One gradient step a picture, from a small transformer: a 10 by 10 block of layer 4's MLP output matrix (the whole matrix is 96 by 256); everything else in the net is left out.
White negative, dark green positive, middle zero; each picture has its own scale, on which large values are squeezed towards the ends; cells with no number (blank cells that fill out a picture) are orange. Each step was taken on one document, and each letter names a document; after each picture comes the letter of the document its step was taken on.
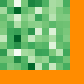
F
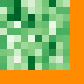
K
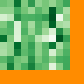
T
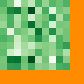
K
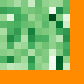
T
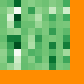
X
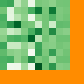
F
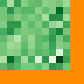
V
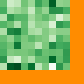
K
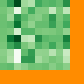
X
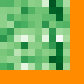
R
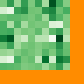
V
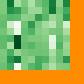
X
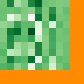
F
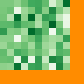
K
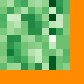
R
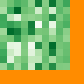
F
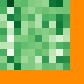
V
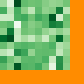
T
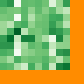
T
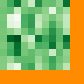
X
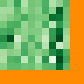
V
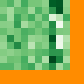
R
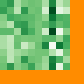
R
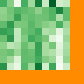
V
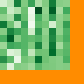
F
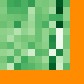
R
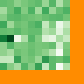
V
